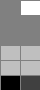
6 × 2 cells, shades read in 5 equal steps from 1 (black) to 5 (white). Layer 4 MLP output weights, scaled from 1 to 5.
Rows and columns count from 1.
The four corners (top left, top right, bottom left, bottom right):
3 5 1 2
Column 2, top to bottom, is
5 3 3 4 4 2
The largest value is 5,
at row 1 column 2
